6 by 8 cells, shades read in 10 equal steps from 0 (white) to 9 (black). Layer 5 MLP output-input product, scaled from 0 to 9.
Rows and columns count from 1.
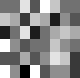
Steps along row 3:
down down up down down down up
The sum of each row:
29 35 35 31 35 34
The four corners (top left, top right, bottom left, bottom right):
5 5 0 7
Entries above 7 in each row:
0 1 2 0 0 1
